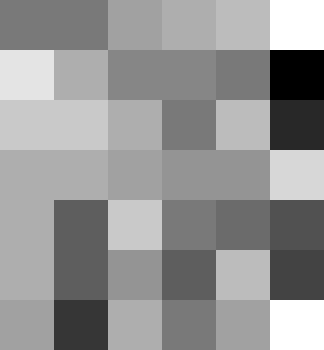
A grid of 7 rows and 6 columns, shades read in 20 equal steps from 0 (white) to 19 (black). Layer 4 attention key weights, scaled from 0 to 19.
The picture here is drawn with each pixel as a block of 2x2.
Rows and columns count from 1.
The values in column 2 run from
4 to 15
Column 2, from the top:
10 6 4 6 12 12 15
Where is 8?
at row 4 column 4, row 4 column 5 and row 6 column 3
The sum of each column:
41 65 47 65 51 65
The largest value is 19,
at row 2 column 6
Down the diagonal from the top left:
10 6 6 8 11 14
